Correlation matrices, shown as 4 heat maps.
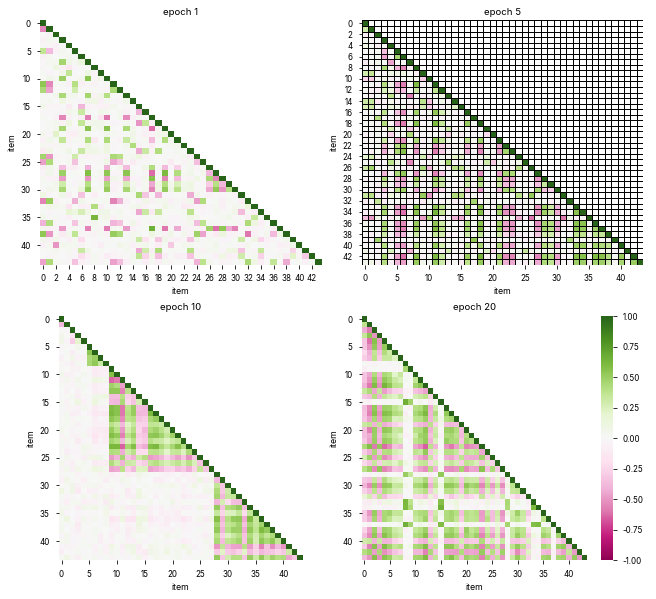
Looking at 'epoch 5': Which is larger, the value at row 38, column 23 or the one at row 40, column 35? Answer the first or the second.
the second
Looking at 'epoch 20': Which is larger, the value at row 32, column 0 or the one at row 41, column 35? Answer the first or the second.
the second
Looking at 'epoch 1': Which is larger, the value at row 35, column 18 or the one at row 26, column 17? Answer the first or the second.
the second
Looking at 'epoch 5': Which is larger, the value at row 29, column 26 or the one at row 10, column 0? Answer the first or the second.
the first
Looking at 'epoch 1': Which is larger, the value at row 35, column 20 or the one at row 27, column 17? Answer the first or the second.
the first
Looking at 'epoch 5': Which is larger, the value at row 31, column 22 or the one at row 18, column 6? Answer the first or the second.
the first
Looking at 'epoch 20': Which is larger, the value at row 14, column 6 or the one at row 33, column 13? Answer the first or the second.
the first
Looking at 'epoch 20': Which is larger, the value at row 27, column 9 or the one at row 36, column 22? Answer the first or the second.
the second
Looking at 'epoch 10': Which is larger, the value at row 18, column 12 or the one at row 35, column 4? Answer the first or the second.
the first
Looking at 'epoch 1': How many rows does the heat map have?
44
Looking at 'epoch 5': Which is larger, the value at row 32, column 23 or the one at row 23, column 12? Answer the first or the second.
the first
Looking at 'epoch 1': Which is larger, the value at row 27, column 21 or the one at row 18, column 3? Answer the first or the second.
the first
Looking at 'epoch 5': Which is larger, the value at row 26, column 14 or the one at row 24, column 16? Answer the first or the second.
the first
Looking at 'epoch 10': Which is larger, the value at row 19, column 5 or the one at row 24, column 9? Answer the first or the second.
the second
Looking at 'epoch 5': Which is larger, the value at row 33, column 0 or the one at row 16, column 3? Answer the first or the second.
the second
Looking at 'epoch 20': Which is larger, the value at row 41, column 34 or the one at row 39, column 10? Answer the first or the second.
the second
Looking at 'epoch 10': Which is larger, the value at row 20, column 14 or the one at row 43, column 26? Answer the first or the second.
the second
